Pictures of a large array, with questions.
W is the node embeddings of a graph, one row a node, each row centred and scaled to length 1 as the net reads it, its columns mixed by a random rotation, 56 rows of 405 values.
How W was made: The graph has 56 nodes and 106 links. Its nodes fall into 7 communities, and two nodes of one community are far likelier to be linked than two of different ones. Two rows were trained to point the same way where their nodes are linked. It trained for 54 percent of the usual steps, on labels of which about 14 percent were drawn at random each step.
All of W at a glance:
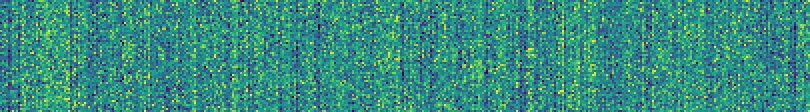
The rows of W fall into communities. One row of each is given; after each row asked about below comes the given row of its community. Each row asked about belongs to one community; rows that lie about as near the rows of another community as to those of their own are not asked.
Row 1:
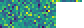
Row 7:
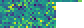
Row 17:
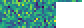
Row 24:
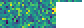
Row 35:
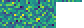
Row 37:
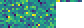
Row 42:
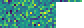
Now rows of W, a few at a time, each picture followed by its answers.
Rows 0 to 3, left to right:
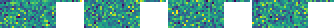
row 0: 24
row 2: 17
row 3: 24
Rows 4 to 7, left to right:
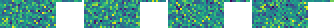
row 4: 1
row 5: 35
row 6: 17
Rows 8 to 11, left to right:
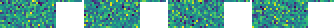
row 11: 17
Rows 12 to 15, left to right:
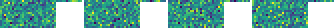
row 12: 42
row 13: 17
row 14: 35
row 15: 35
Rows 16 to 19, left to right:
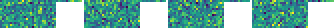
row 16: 42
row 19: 42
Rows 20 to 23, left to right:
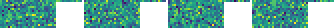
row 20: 7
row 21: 37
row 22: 17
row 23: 35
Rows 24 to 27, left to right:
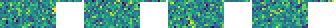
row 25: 24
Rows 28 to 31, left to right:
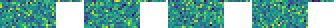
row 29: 35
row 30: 1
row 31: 42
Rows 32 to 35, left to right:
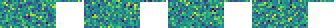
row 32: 7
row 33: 24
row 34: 1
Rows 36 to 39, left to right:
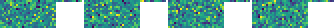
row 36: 17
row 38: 17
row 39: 37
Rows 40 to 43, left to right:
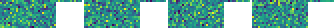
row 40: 1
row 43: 42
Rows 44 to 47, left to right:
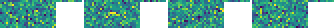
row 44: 35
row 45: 37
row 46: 24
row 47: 17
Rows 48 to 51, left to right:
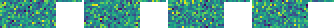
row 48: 24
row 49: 35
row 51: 24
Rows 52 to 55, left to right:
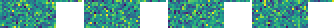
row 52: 7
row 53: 35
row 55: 24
